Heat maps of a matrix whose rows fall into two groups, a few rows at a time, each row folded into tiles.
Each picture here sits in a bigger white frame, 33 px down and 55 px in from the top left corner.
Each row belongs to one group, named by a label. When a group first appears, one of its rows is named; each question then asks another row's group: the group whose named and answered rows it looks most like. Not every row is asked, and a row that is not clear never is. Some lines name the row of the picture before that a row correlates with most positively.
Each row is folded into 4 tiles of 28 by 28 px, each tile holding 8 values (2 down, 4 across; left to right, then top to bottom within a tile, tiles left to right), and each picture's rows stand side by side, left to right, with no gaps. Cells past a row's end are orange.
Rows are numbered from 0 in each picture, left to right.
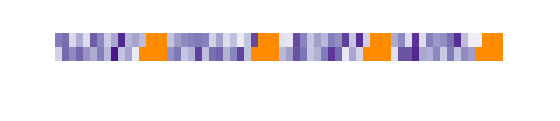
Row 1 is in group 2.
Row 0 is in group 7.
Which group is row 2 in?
7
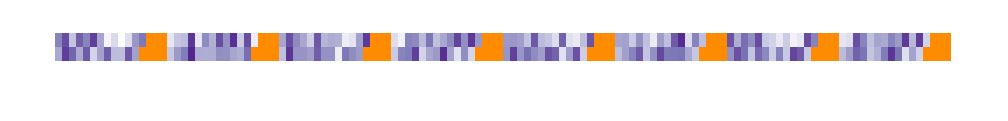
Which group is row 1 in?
7
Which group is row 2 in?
2
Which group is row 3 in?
7
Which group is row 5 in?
7
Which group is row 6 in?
2
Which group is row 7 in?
7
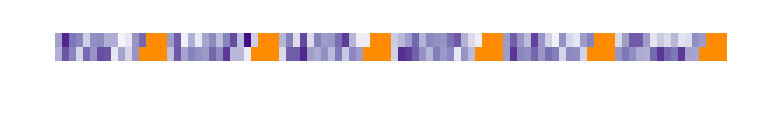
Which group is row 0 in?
2
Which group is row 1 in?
7
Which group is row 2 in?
7
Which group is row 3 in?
7
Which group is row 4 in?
2
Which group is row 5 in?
2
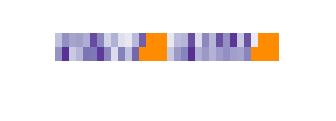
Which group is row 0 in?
2
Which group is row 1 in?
7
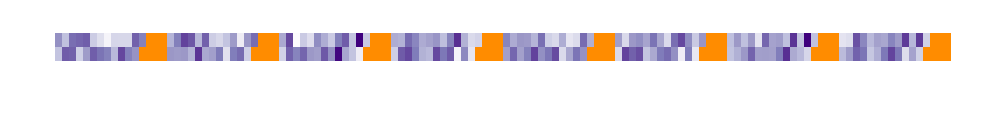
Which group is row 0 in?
2
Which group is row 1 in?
2
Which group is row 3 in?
7
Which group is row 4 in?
2
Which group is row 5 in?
7
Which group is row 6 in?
7
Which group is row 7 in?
7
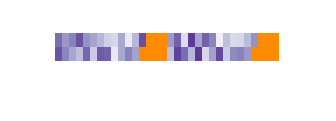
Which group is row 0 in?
2
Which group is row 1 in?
2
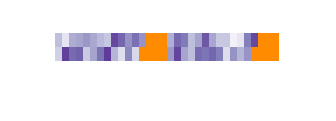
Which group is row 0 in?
7
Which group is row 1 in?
2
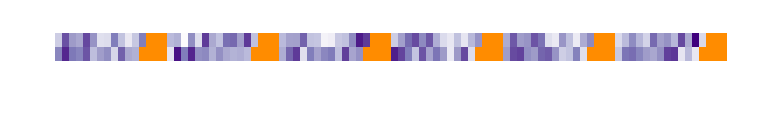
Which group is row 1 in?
7
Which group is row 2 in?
2
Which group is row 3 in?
2
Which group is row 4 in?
2
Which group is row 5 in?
7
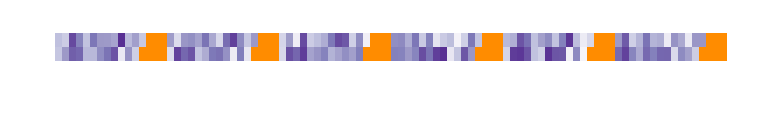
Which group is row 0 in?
7
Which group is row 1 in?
7
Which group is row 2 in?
7
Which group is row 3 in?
2
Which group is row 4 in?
7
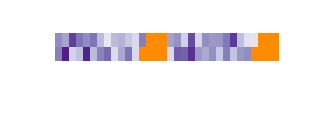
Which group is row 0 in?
2
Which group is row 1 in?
7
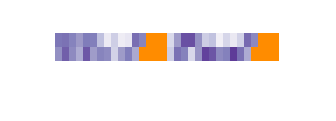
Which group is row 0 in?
2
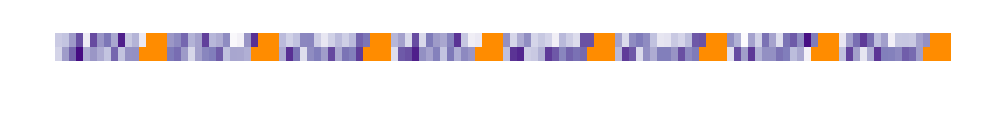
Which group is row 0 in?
7
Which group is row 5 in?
2
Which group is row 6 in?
7
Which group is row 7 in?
2
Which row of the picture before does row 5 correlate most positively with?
1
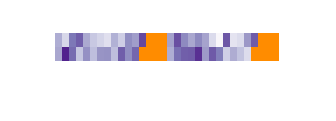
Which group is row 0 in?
2
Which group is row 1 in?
2
